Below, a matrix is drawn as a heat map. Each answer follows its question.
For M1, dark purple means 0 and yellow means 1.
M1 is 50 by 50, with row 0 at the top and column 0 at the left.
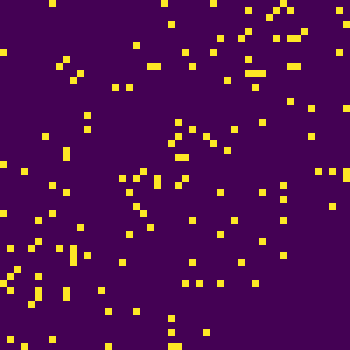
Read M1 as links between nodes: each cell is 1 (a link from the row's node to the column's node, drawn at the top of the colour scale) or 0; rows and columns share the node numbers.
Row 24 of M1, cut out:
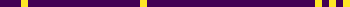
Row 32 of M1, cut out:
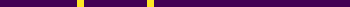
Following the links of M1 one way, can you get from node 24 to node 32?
yes
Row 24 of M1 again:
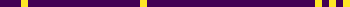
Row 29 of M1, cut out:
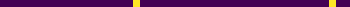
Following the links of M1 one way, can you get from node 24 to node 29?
yes
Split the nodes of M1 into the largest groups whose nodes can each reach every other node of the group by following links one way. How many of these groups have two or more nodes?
2
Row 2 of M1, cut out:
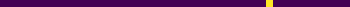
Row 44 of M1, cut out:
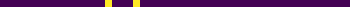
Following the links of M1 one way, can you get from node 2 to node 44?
no
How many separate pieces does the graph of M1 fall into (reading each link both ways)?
4
